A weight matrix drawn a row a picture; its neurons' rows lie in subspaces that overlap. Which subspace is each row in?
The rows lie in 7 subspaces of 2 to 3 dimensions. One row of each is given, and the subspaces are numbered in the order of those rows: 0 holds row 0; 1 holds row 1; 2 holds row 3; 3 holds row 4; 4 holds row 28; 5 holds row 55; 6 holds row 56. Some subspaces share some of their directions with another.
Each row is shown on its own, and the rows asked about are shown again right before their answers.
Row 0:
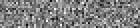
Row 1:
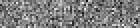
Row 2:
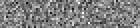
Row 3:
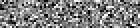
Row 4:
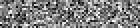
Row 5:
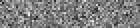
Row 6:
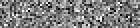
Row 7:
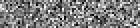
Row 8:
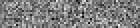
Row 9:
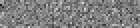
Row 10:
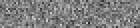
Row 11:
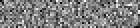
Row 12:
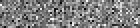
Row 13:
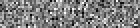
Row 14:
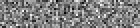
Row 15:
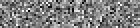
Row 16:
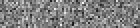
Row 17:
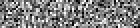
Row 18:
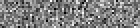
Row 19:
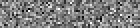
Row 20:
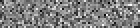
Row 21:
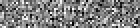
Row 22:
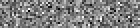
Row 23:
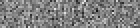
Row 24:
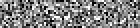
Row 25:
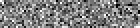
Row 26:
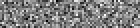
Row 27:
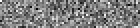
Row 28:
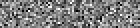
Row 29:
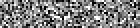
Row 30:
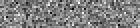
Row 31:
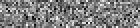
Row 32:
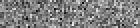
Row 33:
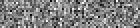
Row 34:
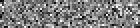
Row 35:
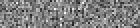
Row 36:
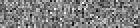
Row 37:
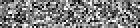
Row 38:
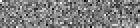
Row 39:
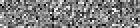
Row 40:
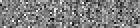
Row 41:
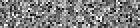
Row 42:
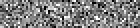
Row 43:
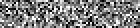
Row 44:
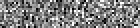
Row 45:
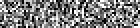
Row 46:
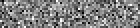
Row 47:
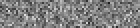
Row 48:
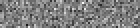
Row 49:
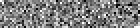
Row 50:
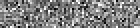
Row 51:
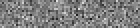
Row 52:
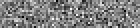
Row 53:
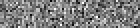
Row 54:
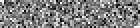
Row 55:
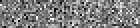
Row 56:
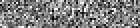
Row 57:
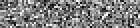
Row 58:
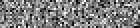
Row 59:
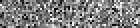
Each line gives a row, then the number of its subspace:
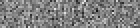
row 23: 0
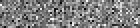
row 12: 5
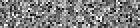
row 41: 4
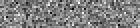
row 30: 3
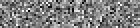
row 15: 4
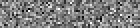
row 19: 4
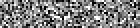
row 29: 2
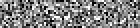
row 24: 2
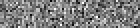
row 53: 2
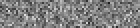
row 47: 0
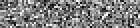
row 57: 2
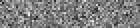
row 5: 0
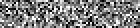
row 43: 0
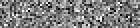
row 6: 4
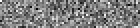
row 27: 6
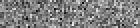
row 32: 6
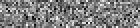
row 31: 0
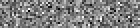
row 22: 4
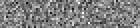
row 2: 3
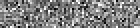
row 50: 2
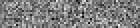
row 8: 3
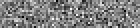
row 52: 3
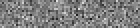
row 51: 3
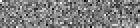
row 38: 1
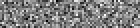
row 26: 2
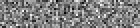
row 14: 2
